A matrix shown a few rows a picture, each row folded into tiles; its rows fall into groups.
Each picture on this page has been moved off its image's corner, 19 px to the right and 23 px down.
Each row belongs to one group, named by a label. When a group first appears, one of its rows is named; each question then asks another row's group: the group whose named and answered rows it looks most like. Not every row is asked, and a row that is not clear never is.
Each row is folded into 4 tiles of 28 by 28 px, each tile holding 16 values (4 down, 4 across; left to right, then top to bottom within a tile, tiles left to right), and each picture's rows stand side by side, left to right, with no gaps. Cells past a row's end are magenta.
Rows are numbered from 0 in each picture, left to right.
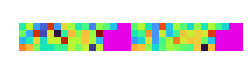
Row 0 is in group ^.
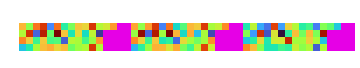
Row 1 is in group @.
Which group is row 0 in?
@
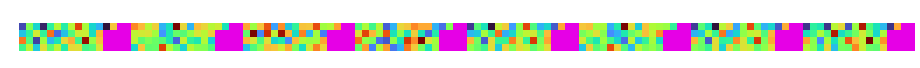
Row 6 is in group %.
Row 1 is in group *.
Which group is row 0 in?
%
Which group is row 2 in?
@
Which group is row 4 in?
%
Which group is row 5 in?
*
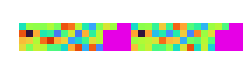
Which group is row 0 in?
^
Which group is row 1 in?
^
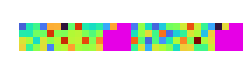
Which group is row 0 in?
%
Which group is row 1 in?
%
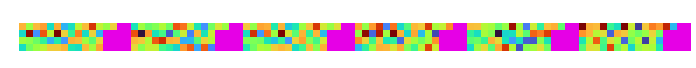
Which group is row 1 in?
^
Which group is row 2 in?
@
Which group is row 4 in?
*
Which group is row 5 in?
*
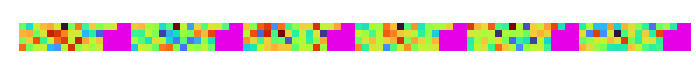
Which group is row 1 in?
*
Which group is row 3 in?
%
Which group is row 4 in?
*
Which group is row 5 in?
^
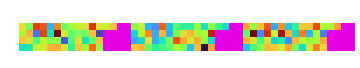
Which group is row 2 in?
@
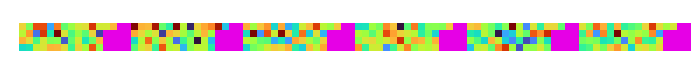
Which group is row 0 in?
@
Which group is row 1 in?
*
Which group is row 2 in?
@
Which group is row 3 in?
%
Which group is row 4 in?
*
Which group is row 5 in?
@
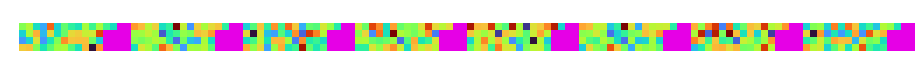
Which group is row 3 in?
@
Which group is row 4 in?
*
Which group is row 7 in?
^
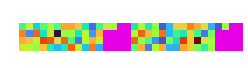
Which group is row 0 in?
^
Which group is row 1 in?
%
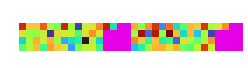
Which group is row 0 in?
*
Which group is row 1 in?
@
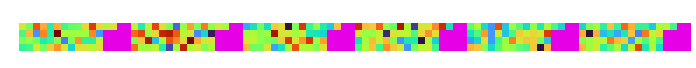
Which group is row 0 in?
@
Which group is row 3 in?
*
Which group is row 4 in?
^
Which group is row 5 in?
^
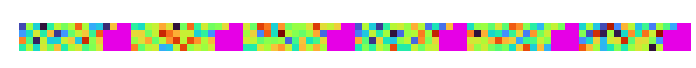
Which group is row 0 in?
%
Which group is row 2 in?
@
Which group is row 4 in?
^
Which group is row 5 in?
^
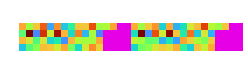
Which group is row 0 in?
@
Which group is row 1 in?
@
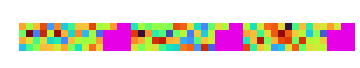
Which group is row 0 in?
@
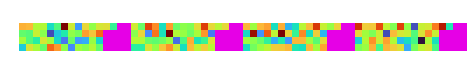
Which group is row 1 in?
@
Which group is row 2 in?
@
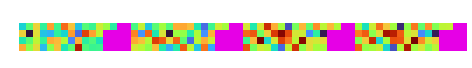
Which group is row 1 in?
^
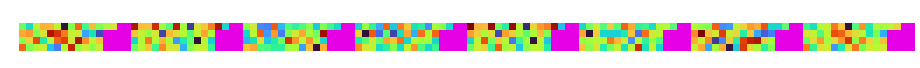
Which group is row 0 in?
%
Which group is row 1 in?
*
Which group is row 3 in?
^
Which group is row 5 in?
^
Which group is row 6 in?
%
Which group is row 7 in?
%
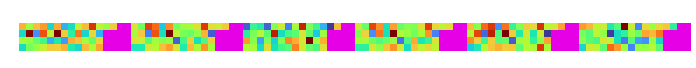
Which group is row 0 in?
@
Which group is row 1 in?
@
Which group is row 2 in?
%
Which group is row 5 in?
*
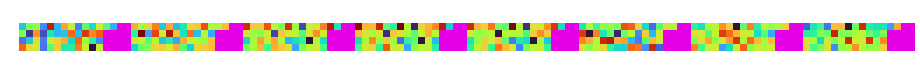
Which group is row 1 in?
@
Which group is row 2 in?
*
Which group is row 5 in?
^
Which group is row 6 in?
%
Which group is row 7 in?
%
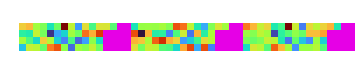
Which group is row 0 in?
*
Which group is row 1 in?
^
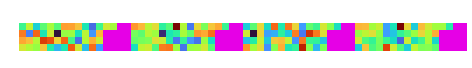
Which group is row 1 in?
*
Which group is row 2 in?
^
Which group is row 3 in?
*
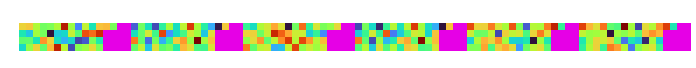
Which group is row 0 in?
*
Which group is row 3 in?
%
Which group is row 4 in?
*
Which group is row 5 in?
*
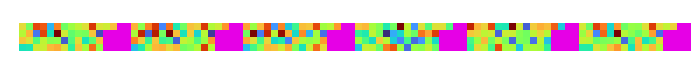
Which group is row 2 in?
@
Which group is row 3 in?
*
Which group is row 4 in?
*
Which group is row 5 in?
@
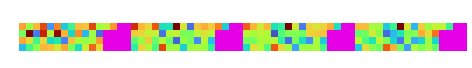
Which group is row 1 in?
*
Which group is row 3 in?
*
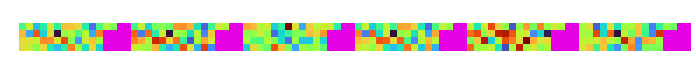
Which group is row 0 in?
^
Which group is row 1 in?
^
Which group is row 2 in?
*
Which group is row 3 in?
^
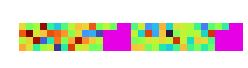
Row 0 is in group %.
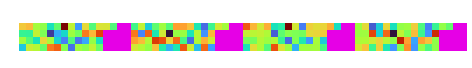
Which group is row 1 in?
^
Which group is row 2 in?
*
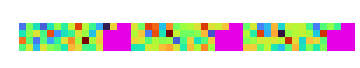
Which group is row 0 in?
%
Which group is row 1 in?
@
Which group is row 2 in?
^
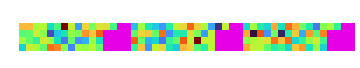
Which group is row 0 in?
*
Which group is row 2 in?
^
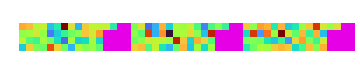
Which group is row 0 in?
*
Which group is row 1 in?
^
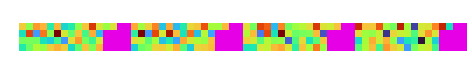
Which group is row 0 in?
@
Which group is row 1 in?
@
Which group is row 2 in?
@
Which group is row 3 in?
*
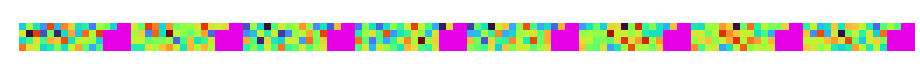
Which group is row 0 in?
^
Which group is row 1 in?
@
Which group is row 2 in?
%
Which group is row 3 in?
%
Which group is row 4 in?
%
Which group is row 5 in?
%
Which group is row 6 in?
%
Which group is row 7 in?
^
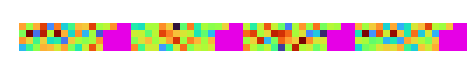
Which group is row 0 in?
@
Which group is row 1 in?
%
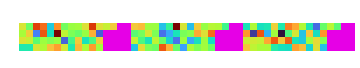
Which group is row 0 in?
@
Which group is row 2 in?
^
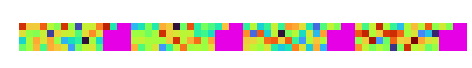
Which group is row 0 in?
*
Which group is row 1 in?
%
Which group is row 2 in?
^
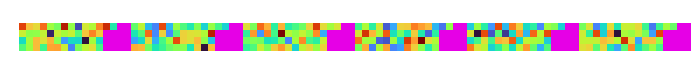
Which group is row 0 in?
*
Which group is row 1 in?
^
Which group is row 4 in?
^
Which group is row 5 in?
^
